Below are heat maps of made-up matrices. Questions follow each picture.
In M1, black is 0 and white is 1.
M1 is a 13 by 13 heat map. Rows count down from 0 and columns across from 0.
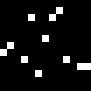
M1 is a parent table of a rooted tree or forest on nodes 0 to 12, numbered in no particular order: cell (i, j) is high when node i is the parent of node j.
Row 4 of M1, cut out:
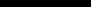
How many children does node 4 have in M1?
0
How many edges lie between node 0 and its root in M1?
2
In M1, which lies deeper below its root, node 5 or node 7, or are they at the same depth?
the same depth
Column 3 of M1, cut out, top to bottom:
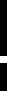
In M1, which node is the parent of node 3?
8
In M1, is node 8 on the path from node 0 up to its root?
no
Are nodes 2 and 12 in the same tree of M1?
no
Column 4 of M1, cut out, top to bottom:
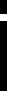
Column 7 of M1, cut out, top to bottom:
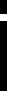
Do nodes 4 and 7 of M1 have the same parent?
yes
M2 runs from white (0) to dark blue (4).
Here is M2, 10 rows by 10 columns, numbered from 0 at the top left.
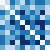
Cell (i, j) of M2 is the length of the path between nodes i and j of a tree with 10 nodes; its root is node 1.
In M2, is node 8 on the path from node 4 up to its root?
no
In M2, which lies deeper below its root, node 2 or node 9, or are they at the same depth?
node 2
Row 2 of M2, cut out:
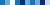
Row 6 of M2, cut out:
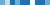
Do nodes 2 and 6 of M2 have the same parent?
no
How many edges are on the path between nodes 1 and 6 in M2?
1
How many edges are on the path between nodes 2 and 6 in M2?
3
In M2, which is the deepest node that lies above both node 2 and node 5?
9
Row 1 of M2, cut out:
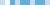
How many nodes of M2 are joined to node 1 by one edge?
4
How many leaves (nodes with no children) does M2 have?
6
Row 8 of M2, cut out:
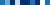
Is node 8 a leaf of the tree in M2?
yes
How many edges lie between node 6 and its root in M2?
1
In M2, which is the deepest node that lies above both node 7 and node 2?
9
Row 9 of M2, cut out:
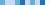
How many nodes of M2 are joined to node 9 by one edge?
4
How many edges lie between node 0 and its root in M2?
1
